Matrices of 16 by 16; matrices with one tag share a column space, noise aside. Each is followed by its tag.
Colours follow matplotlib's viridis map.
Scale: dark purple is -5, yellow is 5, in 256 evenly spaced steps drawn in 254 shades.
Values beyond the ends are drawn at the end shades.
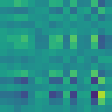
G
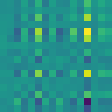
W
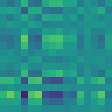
G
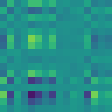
G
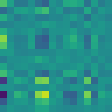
G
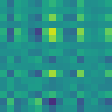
W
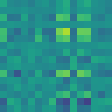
W
